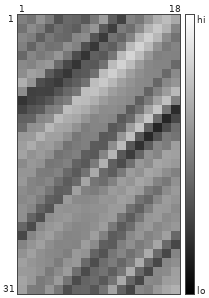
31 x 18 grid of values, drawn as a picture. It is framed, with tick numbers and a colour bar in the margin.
The halves do not mirror each other. The grain runs diagonally up to the right. No single row or column stands out from its neighbours. The ninth with the highest average is the top right. The histogram is bell-shaped.
